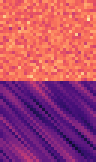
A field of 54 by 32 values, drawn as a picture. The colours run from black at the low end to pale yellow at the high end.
The table splits into 2 rows of 1 panel. Panel 1,1: high, fine-grained. Panel 2,1: low, slanting down to the right.
